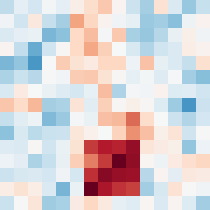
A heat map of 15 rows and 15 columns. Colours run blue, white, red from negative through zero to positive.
Odd patch: higher, in the bottom middle. Average level on the scale: 50%. Ninth with the highest average: bottom middle. Histogram: skewed, a long tail of high values.
